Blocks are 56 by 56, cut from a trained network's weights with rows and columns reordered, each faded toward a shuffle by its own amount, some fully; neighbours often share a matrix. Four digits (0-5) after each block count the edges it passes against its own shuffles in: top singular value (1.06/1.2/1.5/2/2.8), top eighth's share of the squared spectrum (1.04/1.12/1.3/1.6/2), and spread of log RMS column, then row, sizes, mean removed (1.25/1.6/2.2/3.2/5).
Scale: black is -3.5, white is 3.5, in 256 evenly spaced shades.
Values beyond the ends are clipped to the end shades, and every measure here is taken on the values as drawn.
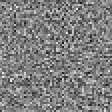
3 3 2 0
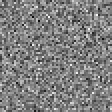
0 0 0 0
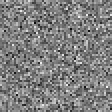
1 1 0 0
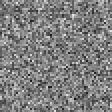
0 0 0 0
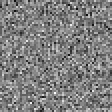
3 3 1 0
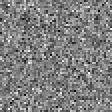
1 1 0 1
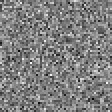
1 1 0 0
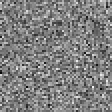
3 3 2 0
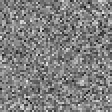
2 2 0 0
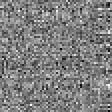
3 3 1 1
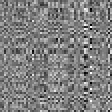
4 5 3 2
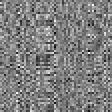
4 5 3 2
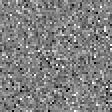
1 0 0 0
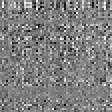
4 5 2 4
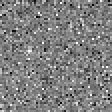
1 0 0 0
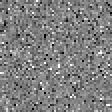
1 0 0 0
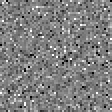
0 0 0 0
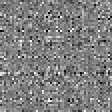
3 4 2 3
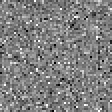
1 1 0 0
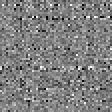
3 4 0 3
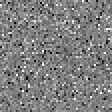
0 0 0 0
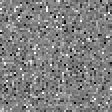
0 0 0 0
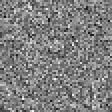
1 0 0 0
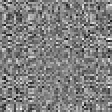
4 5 3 2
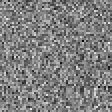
3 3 1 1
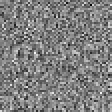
3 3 1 0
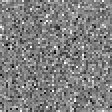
0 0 0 0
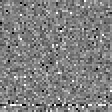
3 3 0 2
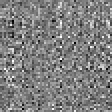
4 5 3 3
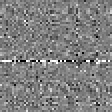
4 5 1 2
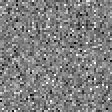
2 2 1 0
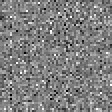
3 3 2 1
